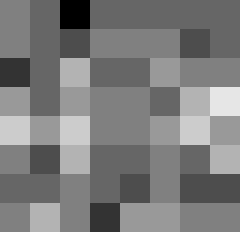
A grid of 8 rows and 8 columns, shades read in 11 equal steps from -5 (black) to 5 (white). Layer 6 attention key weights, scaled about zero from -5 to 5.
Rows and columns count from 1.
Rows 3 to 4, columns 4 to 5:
-1 -1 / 0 0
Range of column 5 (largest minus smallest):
3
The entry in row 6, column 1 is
0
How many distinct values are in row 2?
3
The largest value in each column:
3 2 3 0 1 1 3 4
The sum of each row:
-11 -6 -3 6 12 -1 -9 1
